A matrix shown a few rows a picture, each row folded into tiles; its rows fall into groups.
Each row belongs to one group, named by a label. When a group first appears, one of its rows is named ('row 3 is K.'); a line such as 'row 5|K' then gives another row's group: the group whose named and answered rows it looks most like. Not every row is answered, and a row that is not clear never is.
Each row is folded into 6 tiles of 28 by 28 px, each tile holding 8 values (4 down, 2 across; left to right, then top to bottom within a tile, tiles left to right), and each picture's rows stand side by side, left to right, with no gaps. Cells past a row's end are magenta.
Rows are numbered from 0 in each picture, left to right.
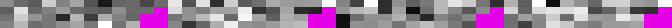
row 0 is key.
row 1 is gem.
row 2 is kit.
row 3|gem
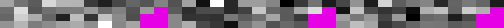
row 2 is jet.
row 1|jet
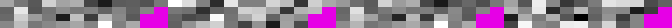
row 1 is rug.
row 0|key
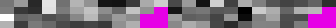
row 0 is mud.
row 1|jet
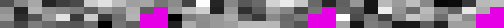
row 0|rug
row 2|mud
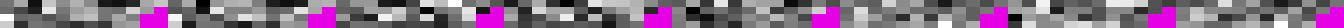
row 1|mud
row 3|rug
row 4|jet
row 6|kit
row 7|key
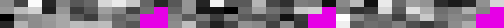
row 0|kit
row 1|jet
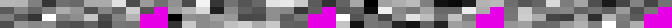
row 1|kit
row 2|mud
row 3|key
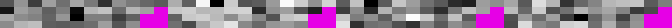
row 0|jet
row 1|gem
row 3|kit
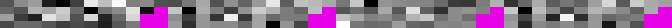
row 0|rug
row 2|mud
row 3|rug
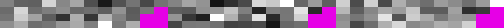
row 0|key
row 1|rug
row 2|gem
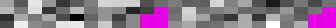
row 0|kit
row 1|key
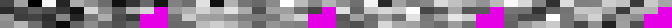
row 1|gem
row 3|rug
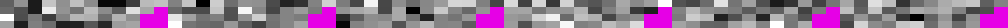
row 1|mud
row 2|kit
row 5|kit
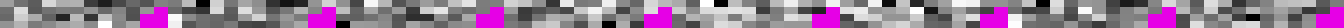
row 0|key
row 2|kit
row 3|rug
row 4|gem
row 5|gem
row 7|kit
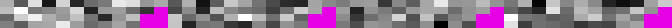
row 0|gem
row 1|mud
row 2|rug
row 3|mud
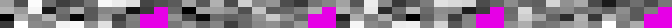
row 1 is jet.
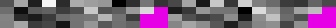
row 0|jet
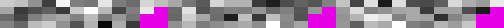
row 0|rug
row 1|key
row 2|gem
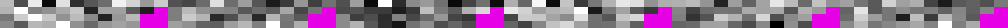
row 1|key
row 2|jet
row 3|gem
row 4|rug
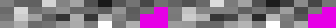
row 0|key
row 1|key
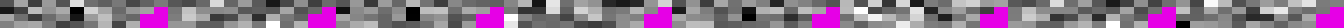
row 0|jet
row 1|key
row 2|jet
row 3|mud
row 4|jet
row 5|gem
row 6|key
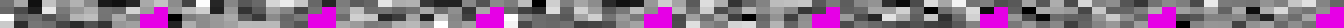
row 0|mud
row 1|kit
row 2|key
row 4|kit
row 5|rug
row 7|kit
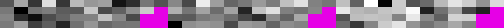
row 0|jet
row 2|gem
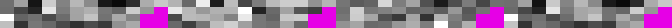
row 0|mud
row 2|key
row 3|mud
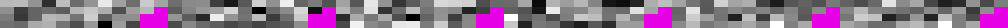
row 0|rug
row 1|rug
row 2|kit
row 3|mud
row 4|key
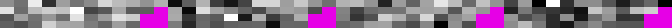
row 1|rug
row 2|rug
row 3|jet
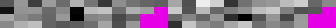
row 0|jet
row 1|kit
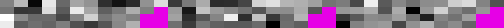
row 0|mud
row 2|kit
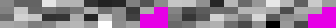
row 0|key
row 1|rug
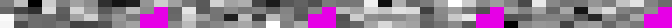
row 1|key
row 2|gem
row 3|kit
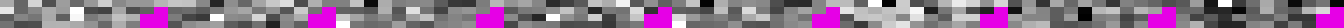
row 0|gem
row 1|rug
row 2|mud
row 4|mud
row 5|gem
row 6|jet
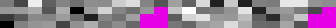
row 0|kit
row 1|gem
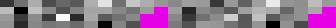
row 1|rug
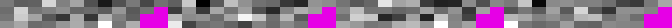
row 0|key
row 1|mud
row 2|key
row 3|mud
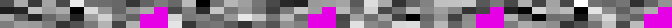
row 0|jet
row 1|mud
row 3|jet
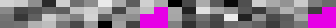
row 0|rug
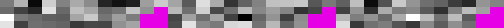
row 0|mud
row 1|kit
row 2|mud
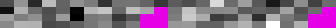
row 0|jet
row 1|key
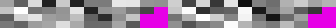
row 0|gem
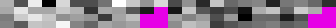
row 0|gem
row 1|jet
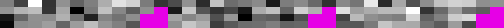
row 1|jet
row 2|gem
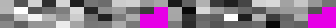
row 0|gem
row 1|rug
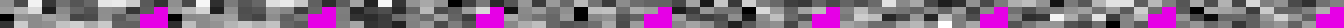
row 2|jet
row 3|jet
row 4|jet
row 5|key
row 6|rug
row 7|jet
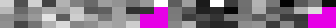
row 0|gem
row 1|jet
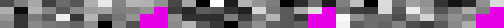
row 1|jet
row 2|mud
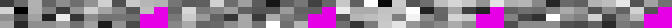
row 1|key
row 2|gem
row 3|rug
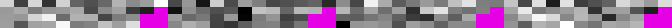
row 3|gem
